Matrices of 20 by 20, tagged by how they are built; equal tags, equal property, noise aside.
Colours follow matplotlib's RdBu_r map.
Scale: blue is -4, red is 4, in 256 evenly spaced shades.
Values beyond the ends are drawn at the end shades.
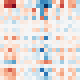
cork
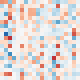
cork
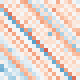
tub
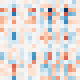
cork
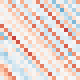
tub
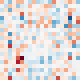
cork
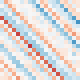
tub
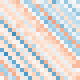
tub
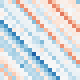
tub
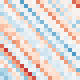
tub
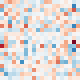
cork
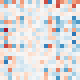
cork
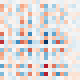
cork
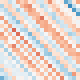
tub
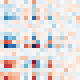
cork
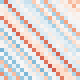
tub
